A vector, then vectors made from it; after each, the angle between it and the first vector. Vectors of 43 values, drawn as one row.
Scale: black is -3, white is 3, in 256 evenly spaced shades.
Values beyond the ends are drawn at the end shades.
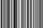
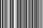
nearly opposite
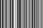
nearly opposite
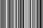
orthogonal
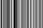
nearly parallel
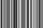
nearly parallel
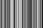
partly aligned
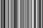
partly aligned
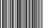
nearly opposite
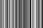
orthogonal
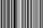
nearly parallel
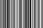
orthogonal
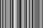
nearly opposite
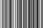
partly opposed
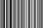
orthogonal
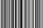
orthogonal
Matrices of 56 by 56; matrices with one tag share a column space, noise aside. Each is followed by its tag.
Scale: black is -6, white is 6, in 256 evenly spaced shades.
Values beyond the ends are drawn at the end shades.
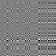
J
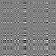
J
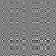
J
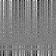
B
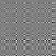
J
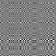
J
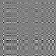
J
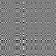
J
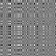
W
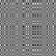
W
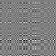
J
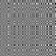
W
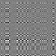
J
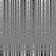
B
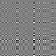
J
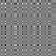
W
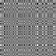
W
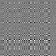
J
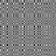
W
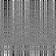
B
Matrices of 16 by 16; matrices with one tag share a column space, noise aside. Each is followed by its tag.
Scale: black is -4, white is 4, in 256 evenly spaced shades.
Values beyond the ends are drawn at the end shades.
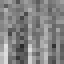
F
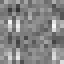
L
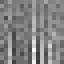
F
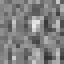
L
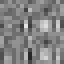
L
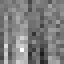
F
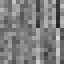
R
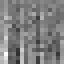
F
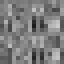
L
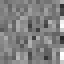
L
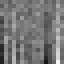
F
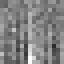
F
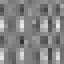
L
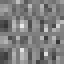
L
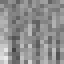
F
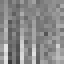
F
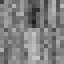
R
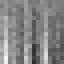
F
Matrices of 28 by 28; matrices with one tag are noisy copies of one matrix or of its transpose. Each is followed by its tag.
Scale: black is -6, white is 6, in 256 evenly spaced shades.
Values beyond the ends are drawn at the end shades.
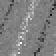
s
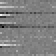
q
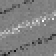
s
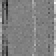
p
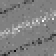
s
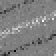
s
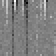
q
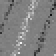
s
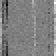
p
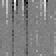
q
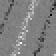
s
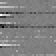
q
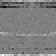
p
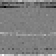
p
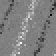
s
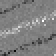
s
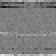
p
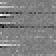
q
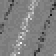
s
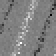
s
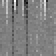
q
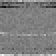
p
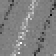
s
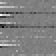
q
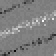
s
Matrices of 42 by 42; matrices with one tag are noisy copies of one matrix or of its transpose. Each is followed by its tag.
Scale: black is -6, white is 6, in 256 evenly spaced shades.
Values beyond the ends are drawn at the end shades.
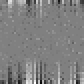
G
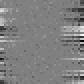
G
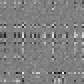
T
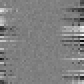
G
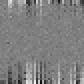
G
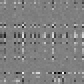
T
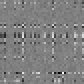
T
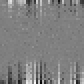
G
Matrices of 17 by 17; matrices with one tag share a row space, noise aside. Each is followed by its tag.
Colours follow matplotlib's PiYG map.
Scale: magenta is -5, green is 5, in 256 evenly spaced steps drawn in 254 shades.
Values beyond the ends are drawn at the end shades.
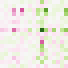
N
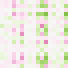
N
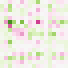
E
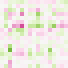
E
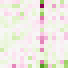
N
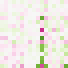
N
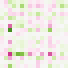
E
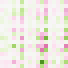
N
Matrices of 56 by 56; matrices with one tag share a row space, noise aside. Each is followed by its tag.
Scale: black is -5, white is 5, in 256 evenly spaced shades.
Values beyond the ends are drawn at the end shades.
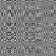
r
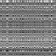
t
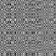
r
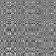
r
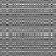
t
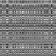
t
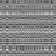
t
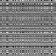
t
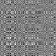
r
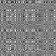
r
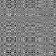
r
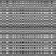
t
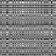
t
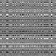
t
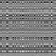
t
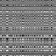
t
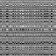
t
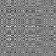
r
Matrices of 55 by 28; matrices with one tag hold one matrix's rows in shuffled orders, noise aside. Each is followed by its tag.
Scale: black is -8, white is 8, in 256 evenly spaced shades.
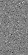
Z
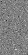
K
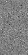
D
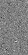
K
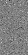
D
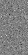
D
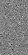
Z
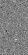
K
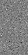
D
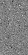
Z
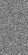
D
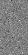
Z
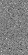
D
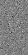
Z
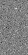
K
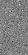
Z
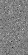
Z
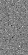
Z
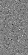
Z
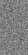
D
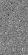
Z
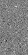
K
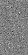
Z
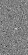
K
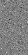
D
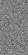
Z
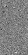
K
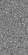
D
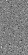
D
